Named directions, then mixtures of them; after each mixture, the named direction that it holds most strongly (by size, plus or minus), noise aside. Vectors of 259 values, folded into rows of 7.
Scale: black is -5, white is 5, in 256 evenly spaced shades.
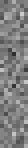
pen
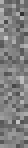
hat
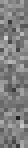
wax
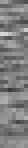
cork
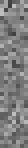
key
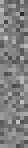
hat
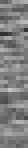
cork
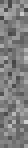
key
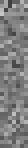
key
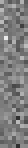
hat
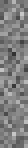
pen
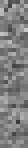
key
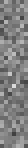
pen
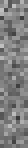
key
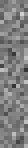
pen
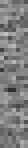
cork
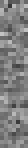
key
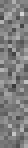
pen
